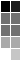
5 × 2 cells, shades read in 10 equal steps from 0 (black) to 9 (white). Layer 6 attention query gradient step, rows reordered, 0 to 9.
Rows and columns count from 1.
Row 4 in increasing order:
6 6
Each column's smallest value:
0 1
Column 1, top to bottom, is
0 4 4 6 9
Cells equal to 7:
1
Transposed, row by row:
0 4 4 6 9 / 1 4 4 6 7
